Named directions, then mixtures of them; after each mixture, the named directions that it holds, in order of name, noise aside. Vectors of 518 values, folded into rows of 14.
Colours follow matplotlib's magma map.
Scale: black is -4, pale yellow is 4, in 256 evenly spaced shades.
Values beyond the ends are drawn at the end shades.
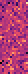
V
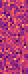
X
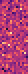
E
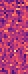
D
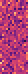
E, V, X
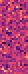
E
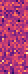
D, V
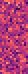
D, V, X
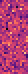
E, X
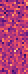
D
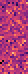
V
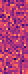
X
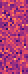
X
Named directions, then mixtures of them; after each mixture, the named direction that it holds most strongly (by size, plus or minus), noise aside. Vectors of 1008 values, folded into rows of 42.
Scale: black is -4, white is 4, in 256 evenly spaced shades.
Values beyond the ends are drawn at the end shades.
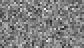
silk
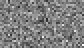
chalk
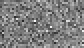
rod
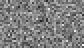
chalk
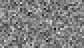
silk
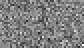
chalk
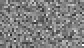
chalk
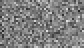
rod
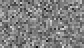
silk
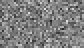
silk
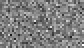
chalk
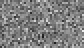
rod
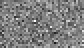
rod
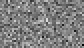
chalk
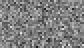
silk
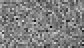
rod
